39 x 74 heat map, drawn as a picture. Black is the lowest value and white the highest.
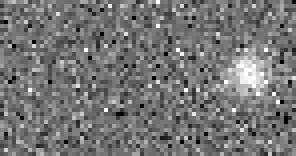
Ninth with the highest average: middle right. Histogram: heavy tails on both sides. Odd rows or columns: none. Bumps: one, in the middle right. Mirror symmetry: none.
